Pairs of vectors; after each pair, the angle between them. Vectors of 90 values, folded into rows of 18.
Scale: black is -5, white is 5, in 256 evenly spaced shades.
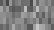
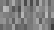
partly aligned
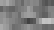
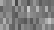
partly aligned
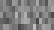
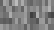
partly aligned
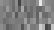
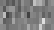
partly aligned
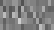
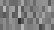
nearly opposite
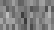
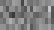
partly aligned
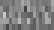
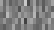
orthogonal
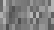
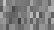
nearly parallel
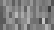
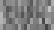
nearly opposite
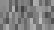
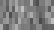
nearly opposite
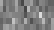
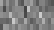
nearly parallel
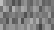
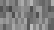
orthogonal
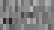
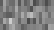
nearly opposite
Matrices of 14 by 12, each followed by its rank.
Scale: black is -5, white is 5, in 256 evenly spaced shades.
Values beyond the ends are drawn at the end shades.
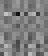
two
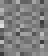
two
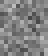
full rank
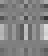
one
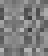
two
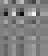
one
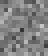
full rank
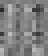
two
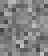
full rank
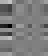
one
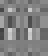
one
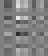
one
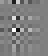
one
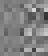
two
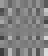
one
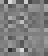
two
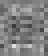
two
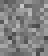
full rank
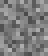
full rank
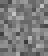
full rank
